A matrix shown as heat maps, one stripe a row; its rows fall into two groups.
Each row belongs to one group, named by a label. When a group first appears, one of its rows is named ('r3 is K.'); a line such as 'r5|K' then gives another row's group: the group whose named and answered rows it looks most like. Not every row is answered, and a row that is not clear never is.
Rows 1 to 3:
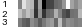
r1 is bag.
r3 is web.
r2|bag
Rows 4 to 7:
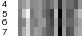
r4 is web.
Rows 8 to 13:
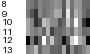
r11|bag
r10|bag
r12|bag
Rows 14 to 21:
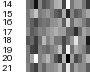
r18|bag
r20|web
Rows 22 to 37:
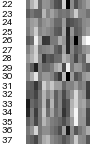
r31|bag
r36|web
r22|web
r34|bag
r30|web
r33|bag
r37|bag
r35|bag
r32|bag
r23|bag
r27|web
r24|web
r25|web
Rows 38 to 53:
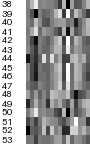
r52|bag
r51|bag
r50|web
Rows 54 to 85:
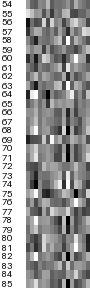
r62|web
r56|bag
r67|web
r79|web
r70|web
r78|web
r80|bag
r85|web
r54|bag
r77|bag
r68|web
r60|bag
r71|web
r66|web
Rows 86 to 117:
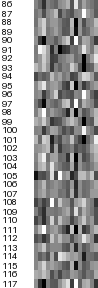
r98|web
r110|bag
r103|web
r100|bag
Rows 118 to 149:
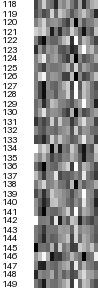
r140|bag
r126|web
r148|bag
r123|bag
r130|web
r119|bag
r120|web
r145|bag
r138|web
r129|bag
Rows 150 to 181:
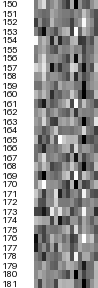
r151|bag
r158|web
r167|web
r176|bag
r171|bag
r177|bag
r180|web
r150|web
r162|web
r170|web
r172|bag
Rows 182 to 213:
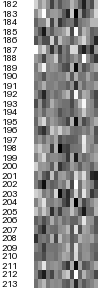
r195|web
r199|web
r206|bag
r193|bag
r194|bag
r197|bag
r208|bag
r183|web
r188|bag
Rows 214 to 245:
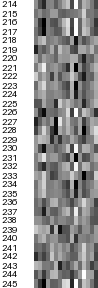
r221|web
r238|bag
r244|bag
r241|bag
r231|web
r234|web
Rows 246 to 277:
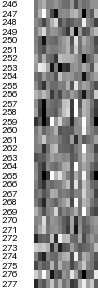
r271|web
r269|bag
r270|web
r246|web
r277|bag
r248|bag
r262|bag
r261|web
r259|bag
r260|bag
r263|bag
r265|bag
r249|web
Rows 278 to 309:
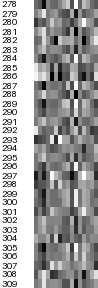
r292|bag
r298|bag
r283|web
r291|web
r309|web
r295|web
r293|bag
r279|web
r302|web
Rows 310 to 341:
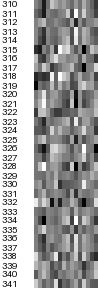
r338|bag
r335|web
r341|bag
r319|bag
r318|bag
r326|bag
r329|bag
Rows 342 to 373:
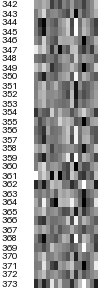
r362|bag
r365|web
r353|web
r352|web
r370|web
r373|bag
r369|bag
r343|web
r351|web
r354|bag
